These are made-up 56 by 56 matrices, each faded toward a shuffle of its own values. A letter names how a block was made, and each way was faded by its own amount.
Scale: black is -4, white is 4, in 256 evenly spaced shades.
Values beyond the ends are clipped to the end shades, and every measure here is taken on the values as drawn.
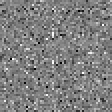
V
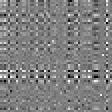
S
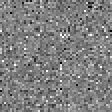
V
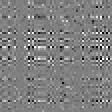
S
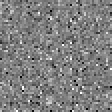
V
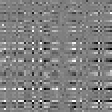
S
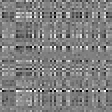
S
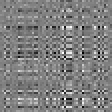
S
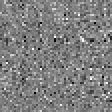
V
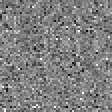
V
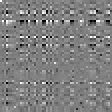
S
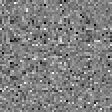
V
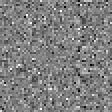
V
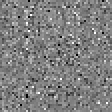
V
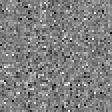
V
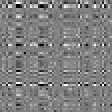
S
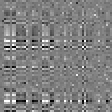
S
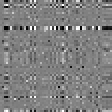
S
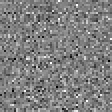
V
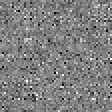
V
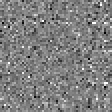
V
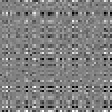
S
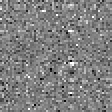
V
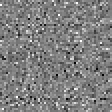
V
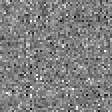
V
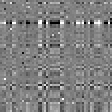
S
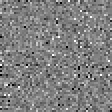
V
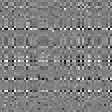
S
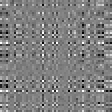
S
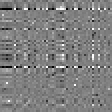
S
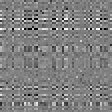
S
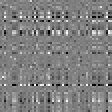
S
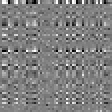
S
